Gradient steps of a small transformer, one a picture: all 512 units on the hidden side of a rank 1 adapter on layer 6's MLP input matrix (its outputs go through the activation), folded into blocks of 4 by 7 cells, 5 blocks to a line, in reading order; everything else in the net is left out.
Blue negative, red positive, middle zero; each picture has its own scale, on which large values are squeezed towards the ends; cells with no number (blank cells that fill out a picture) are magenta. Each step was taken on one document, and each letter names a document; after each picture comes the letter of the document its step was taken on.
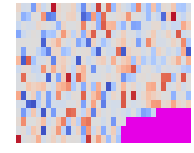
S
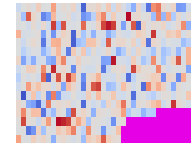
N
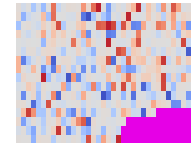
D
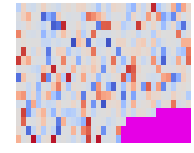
N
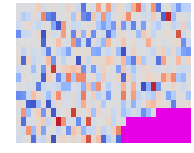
S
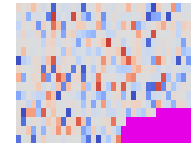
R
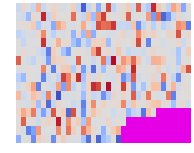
N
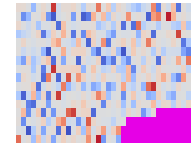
S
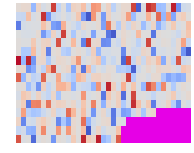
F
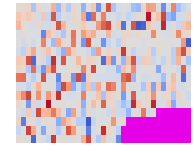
F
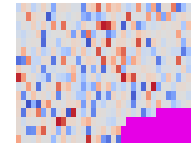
N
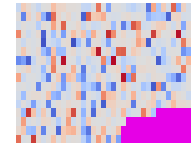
N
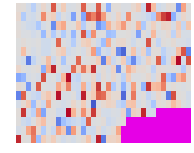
R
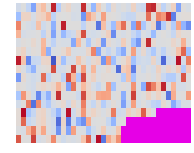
D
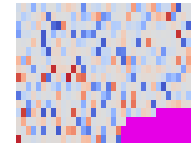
S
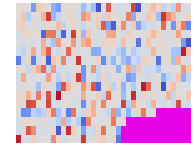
F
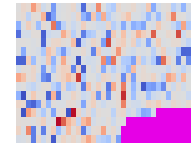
S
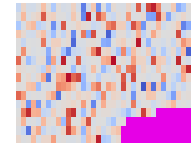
N
